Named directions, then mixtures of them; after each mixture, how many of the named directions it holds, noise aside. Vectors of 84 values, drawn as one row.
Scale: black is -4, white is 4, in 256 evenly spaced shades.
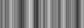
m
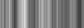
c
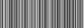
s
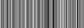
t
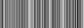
three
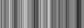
two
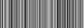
two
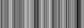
three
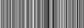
one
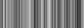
three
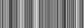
two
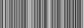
two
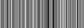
one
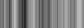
one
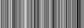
three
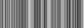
two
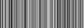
two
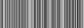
three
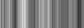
one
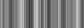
one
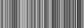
three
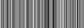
one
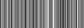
one
